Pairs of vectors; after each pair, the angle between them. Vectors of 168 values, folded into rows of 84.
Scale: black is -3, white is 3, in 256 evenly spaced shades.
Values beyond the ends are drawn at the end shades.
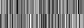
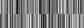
nearly parallel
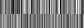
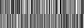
nearly parallel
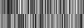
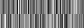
partly aligned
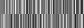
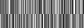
partly opposed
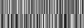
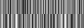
nearly opposite
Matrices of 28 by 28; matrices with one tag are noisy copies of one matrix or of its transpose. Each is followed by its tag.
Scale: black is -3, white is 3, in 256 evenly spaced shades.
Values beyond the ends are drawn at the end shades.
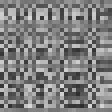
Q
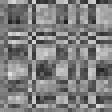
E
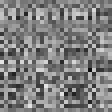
Q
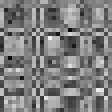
E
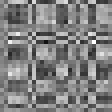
E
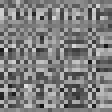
Q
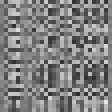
Q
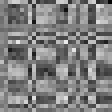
E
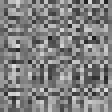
Q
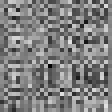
Q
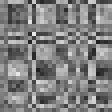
E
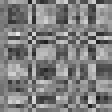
E
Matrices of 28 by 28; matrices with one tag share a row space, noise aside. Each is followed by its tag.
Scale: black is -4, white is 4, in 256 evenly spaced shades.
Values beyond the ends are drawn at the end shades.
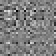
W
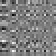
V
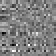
V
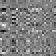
V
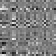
V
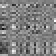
V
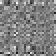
W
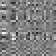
V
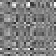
W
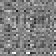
W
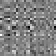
W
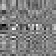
V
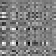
V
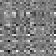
W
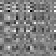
W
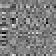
V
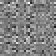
W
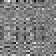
W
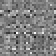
W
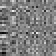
V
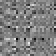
W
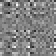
W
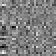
V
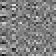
V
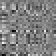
V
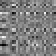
V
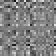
W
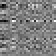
V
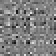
W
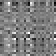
W
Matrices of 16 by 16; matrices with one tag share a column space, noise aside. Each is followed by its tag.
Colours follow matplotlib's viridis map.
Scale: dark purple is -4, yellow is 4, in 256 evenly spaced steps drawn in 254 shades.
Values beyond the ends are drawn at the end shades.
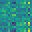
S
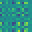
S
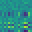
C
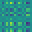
S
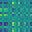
S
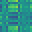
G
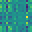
G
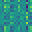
G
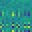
C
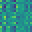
G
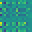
S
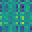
G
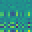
C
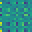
S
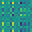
S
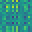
G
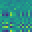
C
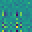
C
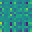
S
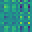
G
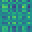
G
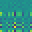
C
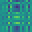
G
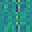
G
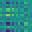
S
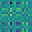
S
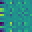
S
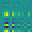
C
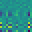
C
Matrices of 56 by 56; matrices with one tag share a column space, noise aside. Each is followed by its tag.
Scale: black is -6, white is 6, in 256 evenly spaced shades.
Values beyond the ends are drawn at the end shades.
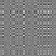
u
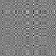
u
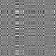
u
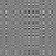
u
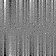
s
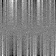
s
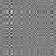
u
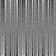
s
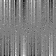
s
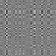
u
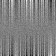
s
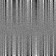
s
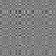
u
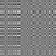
u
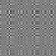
u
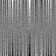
s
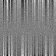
s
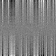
s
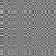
u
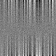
s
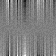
s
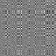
u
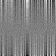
s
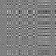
u
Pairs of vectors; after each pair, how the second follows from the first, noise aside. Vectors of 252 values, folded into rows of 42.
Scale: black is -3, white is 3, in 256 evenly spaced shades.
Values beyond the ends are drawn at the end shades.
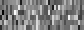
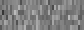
shrunk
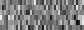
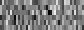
wrapped around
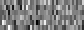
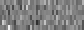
shrunk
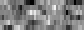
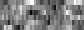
negated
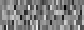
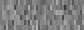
shrunk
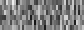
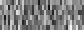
reversed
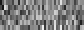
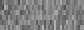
shrunk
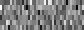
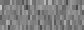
shrunk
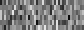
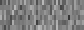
shrunk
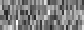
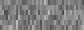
shrunk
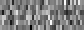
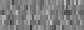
shrunk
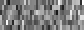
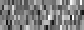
wrapped around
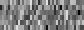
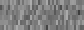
shrunk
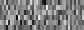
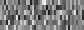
negated
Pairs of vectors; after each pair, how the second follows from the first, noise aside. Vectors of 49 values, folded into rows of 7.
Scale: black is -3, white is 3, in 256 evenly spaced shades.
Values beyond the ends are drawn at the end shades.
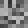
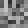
copied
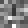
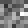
shuffled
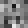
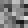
shuffled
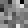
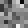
copied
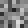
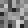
copied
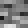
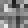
shuffled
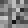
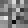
copied
